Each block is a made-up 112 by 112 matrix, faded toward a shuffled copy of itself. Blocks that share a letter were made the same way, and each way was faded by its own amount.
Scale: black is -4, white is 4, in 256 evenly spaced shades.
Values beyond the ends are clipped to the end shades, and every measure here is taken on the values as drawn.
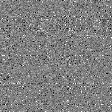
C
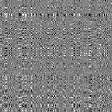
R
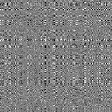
R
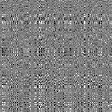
R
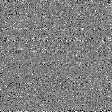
C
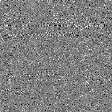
C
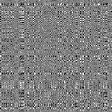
R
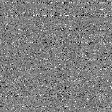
C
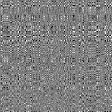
R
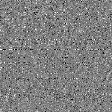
C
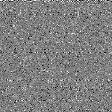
C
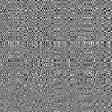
R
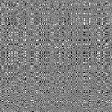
R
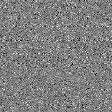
C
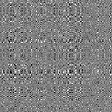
R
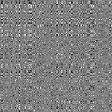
R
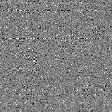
C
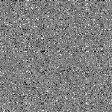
C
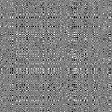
R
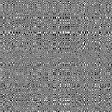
R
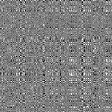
R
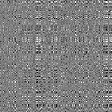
R
